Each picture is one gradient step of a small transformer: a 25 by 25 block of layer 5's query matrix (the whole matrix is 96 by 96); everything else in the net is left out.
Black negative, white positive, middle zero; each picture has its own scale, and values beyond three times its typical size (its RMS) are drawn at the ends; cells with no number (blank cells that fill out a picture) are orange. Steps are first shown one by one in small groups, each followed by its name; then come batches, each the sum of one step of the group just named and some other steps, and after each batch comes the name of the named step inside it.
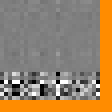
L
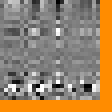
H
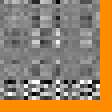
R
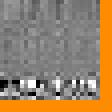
H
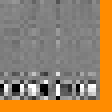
H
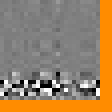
L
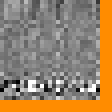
H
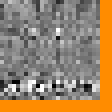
H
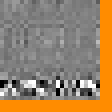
H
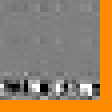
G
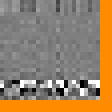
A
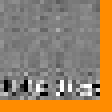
G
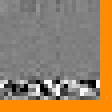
A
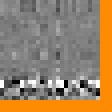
A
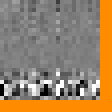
A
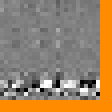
A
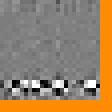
A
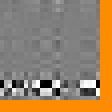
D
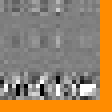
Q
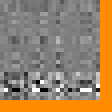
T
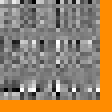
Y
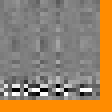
T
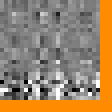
T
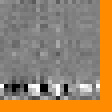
Y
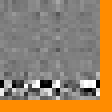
D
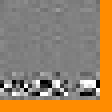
D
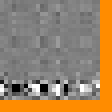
T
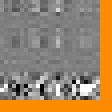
Q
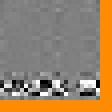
D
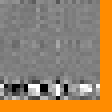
Y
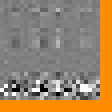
Q
